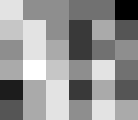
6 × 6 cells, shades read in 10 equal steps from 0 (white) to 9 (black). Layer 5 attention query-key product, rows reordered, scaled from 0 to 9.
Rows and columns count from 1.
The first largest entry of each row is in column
6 4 4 6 1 1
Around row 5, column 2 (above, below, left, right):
0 3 8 1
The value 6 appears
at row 2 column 6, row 5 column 6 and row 6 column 1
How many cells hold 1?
7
